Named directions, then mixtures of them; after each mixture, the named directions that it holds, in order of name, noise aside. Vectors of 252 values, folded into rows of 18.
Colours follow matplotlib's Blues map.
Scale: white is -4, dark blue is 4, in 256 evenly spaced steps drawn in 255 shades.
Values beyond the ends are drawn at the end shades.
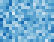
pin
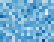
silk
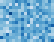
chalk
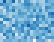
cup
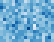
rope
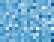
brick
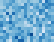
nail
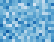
brick, cup, pin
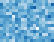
brick, rope, silk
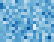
rope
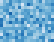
chalk, nail, pin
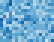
pin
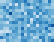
chalk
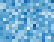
rope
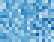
brick, rope, silk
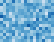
cup, silk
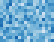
nail, pin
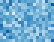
brick, cup, pin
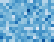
brick, chalk, silk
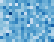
chalk
